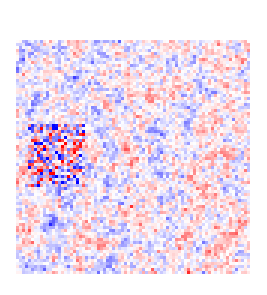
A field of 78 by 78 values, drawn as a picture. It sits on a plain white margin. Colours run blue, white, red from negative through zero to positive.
In the middle left lies a patch that is rougher than the rest. On average the colour sits 50% of the way up the scale. No overall slope runs across the table. No row or column stands out. The middle left is the roughest part.
